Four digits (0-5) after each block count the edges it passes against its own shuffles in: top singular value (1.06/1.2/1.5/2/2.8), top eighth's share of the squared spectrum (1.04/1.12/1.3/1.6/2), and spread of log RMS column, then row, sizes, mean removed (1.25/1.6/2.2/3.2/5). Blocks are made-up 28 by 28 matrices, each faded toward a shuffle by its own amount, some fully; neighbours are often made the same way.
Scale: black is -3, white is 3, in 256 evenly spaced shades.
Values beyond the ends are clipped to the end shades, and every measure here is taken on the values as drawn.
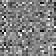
3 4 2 1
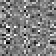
3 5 3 2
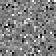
0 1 0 0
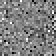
2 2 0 0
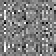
3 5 3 2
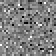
1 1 0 0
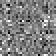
3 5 2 2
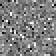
0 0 0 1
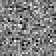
2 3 0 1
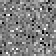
1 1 0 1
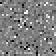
0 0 0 0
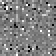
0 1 1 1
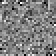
1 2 0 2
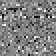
2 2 0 2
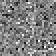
1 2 0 1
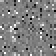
2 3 1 0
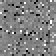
0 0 0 0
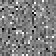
2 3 1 0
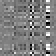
4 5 3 3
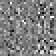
3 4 2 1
